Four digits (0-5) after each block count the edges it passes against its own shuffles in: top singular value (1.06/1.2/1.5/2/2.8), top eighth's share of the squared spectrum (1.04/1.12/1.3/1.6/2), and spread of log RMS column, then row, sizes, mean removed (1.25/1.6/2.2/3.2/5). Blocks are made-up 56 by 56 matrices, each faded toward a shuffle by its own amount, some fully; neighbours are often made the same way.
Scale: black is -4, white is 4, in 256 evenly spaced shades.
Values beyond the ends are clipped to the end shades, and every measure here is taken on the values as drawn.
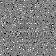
3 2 1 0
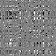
4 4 3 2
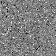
0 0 0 0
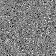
0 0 0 0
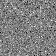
0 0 0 0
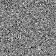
0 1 0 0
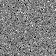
0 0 0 0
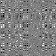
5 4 3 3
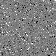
0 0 0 0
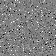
0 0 0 0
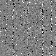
2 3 2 0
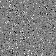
0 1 1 0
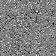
0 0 1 0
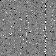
3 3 2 0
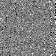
2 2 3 0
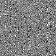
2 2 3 0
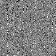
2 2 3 0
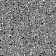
2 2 0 0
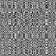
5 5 3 3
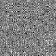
4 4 2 2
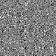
3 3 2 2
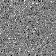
2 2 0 0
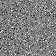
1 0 0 0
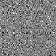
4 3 2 1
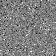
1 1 0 0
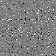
3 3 1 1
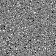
0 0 0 0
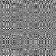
5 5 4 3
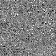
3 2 0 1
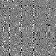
4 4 3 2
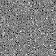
3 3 1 1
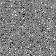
1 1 0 0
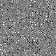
2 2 0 0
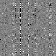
4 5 2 1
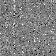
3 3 1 0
